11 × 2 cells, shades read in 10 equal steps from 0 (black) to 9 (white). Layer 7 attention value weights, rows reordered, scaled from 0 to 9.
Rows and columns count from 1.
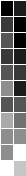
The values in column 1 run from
0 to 9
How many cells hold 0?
3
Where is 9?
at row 10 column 2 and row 11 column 1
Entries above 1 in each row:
0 1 1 1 2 1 2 2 2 2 2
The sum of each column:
43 33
